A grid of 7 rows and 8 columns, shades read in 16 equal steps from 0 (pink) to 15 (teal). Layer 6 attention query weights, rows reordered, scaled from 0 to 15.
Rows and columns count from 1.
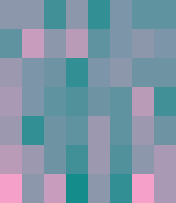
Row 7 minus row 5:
-6 -6 -6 5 1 3 -6 -4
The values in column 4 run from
4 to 15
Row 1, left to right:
7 7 12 7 13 8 10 10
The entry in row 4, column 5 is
9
